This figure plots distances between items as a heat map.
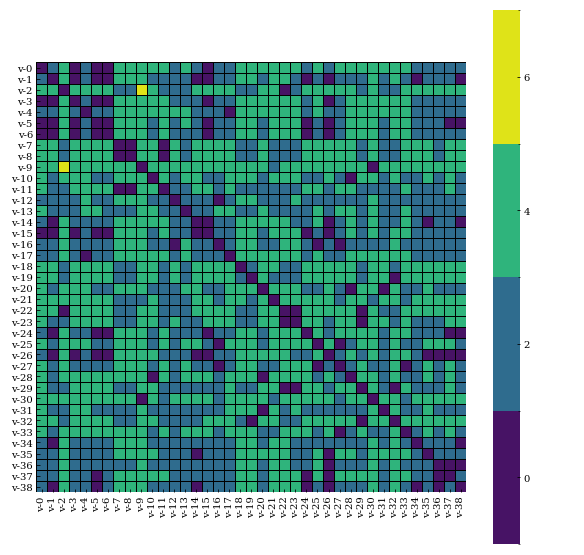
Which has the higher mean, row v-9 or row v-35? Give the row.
v-9
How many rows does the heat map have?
39
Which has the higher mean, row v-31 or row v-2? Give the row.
v-2
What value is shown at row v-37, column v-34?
2
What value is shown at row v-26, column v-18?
4
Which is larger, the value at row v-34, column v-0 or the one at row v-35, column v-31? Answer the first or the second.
the second
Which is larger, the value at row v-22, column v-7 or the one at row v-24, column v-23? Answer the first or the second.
the second
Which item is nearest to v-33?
v-27
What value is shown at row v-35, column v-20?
4
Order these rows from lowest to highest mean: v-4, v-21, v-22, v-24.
v-24, v-4, v-22, v-21
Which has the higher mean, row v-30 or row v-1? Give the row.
v-30
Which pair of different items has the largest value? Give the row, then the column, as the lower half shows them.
v-9, v-2
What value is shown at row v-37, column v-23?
4
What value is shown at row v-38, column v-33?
2
